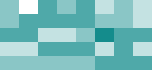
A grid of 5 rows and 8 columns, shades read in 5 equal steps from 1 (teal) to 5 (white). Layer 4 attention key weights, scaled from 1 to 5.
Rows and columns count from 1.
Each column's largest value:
4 5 4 4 3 4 3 4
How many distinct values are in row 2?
3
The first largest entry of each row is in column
2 8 3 1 1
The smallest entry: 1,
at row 3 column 6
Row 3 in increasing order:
1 2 2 2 2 3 4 4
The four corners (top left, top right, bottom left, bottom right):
3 4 3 2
